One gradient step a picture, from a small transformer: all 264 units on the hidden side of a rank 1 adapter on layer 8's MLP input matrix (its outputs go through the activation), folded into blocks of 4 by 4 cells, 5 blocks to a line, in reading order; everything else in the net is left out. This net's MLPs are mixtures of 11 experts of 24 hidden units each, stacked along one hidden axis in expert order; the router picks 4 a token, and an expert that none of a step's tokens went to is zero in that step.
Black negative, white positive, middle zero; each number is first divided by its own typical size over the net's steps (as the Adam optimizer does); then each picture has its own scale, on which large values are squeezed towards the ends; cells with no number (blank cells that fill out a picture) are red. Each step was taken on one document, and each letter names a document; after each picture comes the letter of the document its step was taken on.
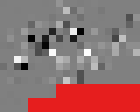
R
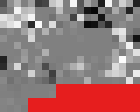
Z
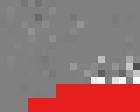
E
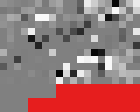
Z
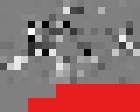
R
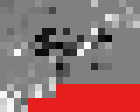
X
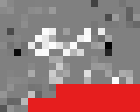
X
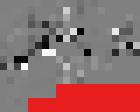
R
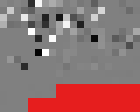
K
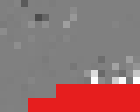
E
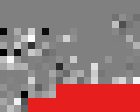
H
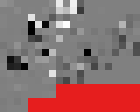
R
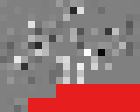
R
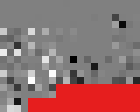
H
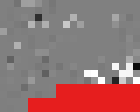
E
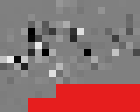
R
